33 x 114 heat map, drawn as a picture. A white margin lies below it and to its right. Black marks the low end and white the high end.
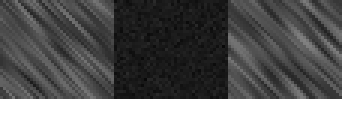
It is made of 1 by 3 panels. Panel 1,1: low, slanting down to the right. Panel 1,2: very low, fine-grained, faint in contrast. Panel 1,3: low, slanting down to the right.
